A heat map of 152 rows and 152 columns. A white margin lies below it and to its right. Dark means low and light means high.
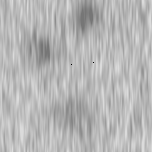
Average level on the scale: 70%. Lone odd cells: 2, each lower than its neighbours. Mirror symmetry: none. Dips: three.
